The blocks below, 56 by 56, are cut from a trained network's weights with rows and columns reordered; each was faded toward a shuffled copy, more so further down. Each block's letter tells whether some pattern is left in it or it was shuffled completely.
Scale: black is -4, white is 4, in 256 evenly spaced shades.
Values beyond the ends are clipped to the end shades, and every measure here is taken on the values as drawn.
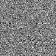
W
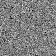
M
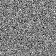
M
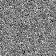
M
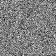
M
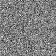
W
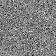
M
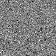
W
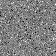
M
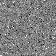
M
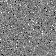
M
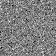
M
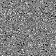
W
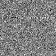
W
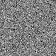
M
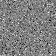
M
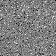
M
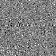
W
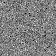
M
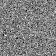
M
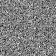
M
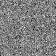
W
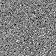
M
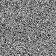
M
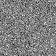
M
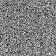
W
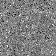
M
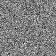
M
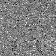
W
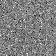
M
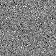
W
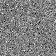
M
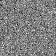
M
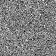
M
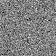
M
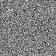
M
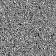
W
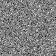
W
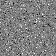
M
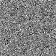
W
